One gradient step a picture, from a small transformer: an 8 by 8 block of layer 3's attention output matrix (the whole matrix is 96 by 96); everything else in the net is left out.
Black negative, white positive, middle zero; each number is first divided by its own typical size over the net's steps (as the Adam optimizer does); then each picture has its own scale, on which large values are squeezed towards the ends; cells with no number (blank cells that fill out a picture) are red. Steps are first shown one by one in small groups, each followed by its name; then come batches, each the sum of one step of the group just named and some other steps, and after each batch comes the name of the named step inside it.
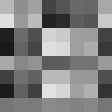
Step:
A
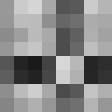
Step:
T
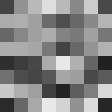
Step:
T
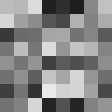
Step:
A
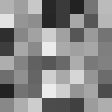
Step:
A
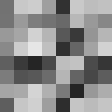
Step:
T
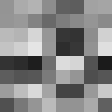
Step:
T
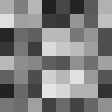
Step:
A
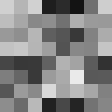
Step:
T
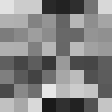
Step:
T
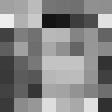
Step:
A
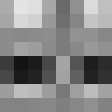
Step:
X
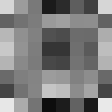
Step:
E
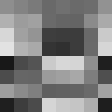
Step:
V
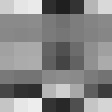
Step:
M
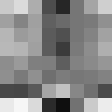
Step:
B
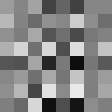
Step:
B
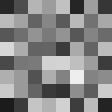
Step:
E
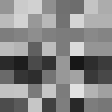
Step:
X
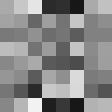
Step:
M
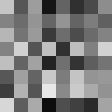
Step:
E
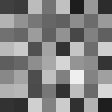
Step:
E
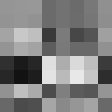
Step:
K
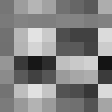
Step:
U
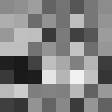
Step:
K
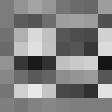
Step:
U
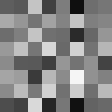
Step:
U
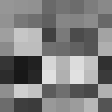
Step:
K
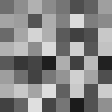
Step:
U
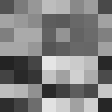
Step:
K
